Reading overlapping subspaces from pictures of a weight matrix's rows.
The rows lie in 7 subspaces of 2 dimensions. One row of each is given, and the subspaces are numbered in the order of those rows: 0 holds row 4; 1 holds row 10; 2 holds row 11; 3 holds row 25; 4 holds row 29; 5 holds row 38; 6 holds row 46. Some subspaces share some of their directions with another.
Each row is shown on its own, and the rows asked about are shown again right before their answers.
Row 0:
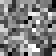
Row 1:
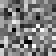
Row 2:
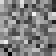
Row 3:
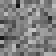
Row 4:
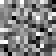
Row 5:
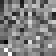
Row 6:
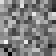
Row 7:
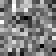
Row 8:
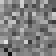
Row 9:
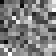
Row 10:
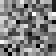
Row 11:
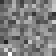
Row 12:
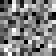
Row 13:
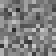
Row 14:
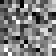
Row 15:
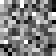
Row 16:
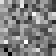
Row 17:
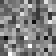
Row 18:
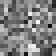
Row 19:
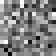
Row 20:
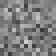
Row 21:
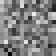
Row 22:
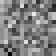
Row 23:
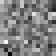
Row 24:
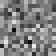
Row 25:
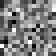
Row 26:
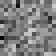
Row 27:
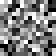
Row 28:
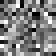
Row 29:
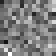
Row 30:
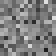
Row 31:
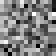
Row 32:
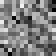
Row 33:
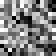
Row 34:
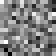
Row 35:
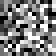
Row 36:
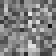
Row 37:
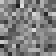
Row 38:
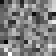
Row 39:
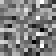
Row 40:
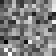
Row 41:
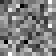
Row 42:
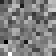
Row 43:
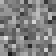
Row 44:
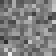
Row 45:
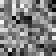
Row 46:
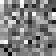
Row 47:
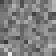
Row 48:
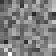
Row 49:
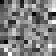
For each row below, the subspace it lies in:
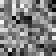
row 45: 4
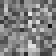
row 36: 6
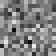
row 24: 3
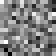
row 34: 0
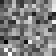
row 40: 2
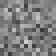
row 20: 3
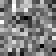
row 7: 4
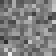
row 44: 2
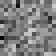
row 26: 2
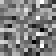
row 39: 0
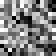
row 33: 4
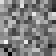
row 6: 0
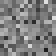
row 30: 5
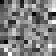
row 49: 5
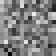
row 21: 0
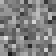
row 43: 5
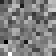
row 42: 1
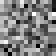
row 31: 1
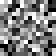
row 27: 1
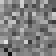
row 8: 6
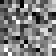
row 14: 3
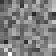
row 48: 0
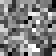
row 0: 6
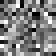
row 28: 2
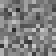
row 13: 3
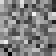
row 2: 1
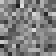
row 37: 2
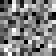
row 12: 4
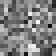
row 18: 6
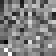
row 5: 6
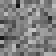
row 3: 2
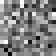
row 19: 6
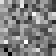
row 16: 3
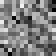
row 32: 4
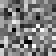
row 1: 3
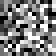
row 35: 1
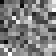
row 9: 4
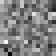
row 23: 5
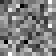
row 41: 1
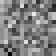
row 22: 0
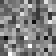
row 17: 5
